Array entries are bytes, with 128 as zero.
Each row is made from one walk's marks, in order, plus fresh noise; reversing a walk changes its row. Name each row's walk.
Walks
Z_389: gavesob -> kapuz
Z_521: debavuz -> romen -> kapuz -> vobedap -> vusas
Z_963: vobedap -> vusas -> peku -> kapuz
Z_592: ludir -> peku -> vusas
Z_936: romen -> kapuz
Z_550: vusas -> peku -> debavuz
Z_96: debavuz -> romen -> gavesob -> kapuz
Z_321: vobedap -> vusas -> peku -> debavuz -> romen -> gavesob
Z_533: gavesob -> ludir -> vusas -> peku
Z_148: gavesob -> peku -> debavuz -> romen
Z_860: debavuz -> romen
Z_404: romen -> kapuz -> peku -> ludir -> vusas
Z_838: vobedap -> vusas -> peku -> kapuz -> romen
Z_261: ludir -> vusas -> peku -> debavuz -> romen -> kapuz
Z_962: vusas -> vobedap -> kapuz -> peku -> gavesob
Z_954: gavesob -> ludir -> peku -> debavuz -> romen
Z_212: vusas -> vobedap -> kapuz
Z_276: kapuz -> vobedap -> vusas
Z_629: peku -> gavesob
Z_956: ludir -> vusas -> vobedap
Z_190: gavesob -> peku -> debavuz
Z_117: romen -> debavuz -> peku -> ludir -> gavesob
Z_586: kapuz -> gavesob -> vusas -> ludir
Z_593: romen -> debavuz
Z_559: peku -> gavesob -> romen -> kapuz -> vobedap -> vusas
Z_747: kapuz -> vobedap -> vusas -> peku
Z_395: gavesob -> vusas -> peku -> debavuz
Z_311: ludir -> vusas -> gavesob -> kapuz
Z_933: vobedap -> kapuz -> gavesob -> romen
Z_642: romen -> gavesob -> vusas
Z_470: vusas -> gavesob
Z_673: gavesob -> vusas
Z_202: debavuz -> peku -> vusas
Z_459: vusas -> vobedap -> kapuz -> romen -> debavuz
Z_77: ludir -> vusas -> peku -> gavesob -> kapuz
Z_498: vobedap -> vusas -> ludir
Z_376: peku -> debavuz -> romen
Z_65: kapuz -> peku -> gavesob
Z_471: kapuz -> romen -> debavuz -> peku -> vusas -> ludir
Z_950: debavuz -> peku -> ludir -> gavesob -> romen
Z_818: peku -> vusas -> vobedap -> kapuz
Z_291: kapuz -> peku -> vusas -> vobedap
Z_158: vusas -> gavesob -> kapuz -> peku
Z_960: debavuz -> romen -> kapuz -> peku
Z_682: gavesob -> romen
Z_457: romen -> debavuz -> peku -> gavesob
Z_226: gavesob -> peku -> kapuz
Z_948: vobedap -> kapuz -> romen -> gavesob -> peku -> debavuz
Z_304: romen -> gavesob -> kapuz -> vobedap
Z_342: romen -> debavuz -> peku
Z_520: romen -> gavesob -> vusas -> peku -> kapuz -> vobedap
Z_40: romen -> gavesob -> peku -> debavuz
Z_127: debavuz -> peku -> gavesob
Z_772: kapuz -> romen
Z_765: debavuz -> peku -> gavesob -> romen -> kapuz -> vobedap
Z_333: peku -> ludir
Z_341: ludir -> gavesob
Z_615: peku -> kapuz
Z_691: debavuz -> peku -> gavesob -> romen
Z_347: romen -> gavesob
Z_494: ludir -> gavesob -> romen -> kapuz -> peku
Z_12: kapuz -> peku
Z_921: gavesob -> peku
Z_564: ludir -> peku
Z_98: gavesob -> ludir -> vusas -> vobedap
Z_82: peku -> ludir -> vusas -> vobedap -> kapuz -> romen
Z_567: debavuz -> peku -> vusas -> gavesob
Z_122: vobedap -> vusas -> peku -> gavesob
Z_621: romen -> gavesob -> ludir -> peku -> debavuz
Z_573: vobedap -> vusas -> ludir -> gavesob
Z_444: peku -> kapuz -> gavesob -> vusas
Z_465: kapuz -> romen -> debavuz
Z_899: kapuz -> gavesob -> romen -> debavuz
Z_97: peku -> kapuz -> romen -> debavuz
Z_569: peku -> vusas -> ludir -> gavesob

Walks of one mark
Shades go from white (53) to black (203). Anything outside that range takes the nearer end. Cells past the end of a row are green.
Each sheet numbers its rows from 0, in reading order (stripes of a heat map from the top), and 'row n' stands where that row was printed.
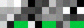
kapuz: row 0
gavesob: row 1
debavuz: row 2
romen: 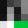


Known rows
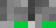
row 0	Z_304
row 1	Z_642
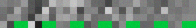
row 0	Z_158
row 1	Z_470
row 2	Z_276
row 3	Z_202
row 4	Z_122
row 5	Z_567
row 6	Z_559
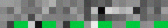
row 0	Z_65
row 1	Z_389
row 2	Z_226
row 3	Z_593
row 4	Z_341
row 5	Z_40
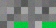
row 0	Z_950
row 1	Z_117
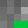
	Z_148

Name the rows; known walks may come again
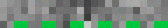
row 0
Z_82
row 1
Z_77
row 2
Z_190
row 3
Z_642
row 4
Z_933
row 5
Z_261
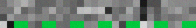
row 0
Z_389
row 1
Z_550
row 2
Z_567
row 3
Z_341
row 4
Z_158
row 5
Z_347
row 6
Z_494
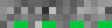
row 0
Z_950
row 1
Z_342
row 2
Z_148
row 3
Z_311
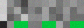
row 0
Z_333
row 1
Z_962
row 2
Z_899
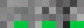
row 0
Z_948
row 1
Z_521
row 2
Z_921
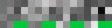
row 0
Z_691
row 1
Z_276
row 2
Z_772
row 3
Z_593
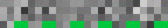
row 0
Z_498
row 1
Z_96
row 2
Z_459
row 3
Z_960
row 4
Z_202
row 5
Z_12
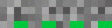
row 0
Z_465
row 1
Z_98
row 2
Z_122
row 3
Z_117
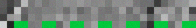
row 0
Z_470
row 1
Z_559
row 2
Z_838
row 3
Z_404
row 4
Z_471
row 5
Z_629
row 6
Z_573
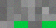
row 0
Z_520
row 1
Z_569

